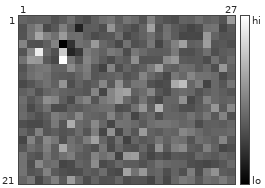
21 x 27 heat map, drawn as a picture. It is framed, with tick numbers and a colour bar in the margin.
Average level on the scale: 40%. Odd patch: rougher, in the top left. Histogram: skewed, a long tail of high values. Seam: none. Grain: fine. Slope: none. Mirror symmetry: none.
